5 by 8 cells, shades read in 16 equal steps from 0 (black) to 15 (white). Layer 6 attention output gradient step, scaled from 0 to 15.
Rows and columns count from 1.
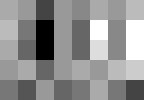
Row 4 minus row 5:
2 5 -3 3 3 -1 4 8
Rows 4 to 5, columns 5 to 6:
10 9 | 7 10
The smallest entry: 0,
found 2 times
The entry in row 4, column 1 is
9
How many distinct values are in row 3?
7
